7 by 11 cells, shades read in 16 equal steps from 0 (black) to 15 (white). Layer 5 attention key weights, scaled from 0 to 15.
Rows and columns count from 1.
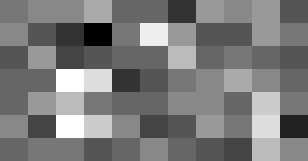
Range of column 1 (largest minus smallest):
3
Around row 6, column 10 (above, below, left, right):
12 11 7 2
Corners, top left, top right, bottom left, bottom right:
7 5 6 8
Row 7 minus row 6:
-2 3 -8 -7 -2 4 1 -4 -3 -2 6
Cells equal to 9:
7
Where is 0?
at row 2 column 4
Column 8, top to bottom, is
9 5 6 8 8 9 5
